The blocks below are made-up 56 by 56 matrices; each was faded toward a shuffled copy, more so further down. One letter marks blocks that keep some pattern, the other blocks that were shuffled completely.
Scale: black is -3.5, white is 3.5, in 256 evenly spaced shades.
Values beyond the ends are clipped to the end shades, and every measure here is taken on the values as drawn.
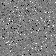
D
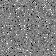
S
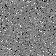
D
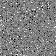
D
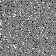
S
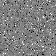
S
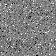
D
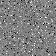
S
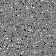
S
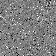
S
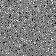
D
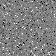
S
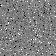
D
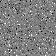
S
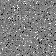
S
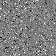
D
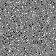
S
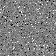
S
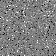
S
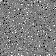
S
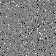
S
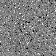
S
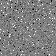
D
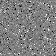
S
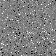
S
